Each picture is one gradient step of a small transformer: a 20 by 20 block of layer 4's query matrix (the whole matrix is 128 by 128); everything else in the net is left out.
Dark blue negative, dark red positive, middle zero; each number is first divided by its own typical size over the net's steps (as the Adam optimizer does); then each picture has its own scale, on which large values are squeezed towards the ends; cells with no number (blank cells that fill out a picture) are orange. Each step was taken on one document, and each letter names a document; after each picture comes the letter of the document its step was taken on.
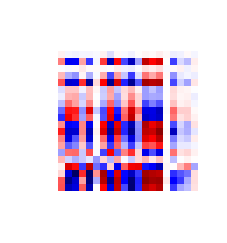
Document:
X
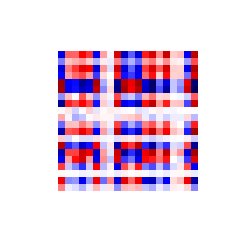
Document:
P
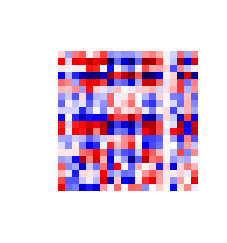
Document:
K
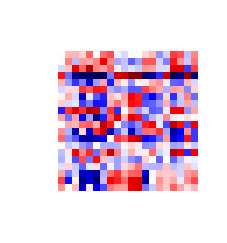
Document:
K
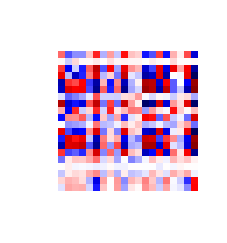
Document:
P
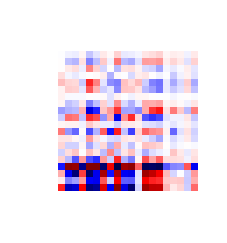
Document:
X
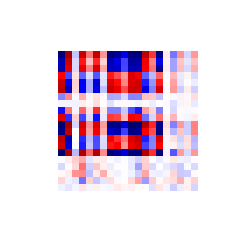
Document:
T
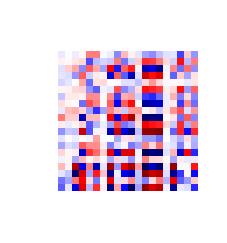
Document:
K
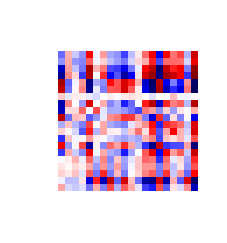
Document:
P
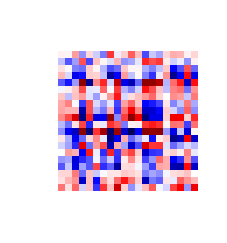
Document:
K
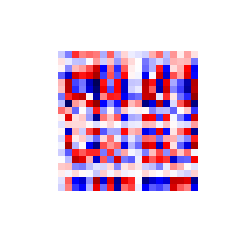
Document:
P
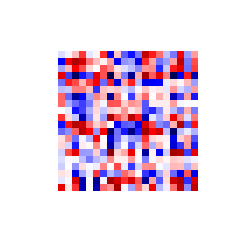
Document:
K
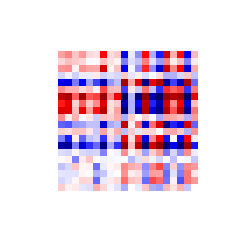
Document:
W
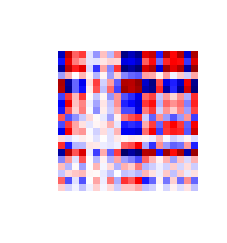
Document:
T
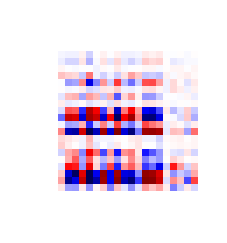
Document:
X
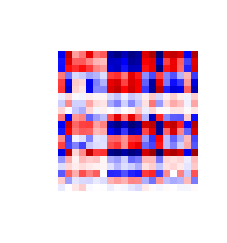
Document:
T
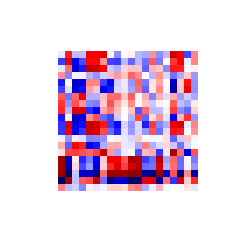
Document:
T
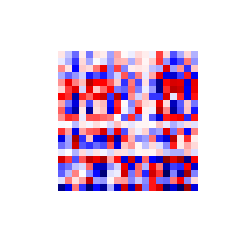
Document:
W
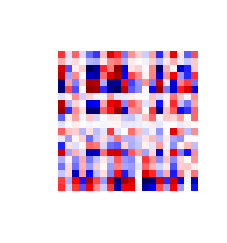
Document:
P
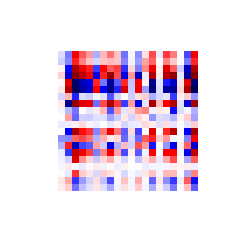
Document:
P
